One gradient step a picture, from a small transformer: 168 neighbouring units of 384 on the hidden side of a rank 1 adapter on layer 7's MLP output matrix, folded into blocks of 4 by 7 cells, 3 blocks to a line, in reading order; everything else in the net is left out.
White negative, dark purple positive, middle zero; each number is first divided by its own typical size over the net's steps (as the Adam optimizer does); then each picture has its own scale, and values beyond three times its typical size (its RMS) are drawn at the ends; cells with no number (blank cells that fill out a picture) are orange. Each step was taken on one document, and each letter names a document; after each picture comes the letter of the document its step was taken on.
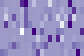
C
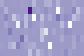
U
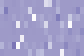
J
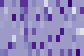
C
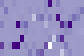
J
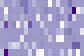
C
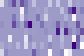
C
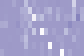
U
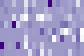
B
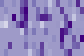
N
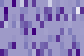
N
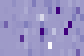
U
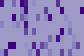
C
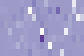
U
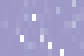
U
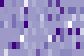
C
